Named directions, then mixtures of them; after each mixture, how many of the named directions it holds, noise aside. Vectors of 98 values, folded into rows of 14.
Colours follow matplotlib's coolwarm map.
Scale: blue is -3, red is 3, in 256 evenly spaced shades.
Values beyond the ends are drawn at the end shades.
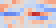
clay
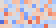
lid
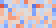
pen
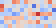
three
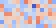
two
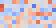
three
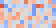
one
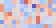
two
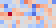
three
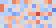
three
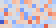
one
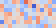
two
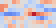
one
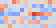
two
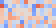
one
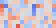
one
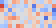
two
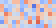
two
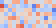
two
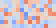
one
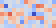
two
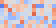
one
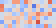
three
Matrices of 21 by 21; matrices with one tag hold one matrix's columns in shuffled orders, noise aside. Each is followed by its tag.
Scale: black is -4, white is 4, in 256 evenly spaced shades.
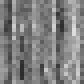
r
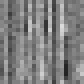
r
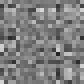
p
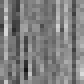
r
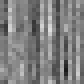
r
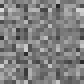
p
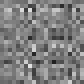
p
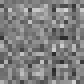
p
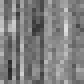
r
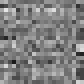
p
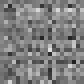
p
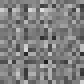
p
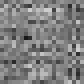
p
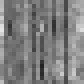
r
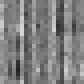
r
